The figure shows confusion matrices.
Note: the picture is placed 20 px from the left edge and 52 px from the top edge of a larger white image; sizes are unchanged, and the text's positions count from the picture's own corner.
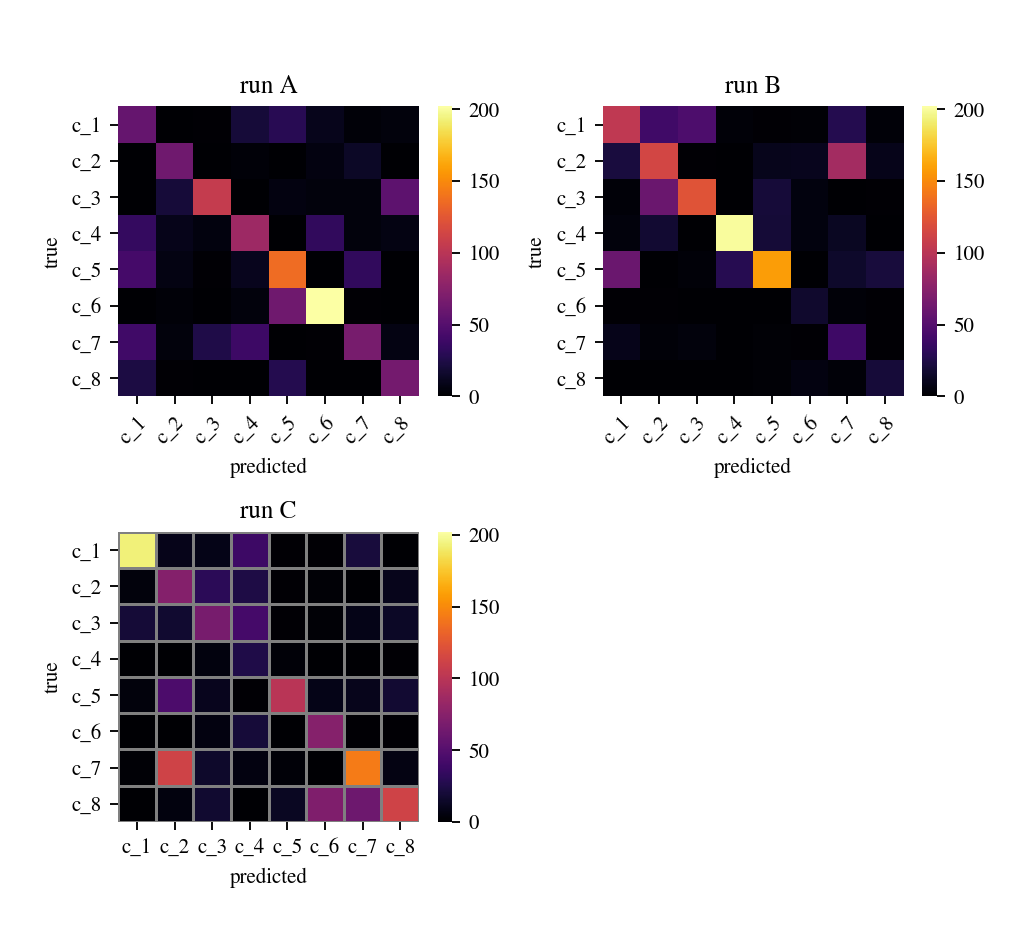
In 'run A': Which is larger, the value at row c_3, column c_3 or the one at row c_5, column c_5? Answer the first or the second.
the second
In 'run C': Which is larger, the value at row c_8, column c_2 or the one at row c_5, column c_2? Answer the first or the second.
the second
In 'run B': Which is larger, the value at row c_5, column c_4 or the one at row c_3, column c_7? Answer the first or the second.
the first
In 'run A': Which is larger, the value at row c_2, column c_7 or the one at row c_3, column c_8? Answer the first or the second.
the second
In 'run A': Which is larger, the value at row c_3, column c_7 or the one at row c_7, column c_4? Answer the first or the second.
the second
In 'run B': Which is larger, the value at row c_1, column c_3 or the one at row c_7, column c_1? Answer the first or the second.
the first
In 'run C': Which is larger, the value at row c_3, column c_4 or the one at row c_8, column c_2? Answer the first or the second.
the first
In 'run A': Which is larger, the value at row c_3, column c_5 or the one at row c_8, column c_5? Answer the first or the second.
the second
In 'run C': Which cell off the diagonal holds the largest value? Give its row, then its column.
c_7, c_2
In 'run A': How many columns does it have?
8
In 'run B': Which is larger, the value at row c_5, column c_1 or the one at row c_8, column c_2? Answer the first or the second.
the first
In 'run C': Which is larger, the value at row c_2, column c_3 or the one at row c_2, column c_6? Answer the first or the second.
the first
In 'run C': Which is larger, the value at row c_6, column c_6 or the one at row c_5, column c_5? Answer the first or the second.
the second
